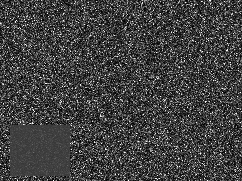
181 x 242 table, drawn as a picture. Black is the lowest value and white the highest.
An odd patch, calmer than its surroundings, sits in the bottom left. The bottom left is the calmest part. No regular stripes run through it. The halves do not mirror each other. Most values sit low, with a long tail of high ones. There is no overall slope.
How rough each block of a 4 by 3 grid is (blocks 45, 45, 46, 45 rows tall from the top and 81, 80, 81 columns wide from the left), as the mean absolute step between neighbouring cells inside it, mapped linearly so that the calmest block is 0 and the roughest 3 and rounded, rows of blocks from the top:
333 | 333 | 233 | 033
